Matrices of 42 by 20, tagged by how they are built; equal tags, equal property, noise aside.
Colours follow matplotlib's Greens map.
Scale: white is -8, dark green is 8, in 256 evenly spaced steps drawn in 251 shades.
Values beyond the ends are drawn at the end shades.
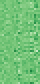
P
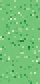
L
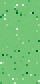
L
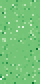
L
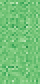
P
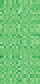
P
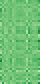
P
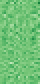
P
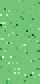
L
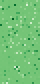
L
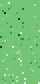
L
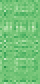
P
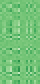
P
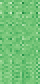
P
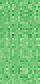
P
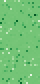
L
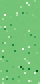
L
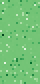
L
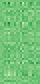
P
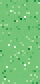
L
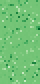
L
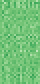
P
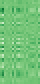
P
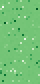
L
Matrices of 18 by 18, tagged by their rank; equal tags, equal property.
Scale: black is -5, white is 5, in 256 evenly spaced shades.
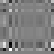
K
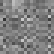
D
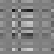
K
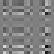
K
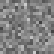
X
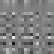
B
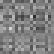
B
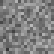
X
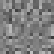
D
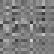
B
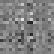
D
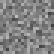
X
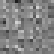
D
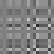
K
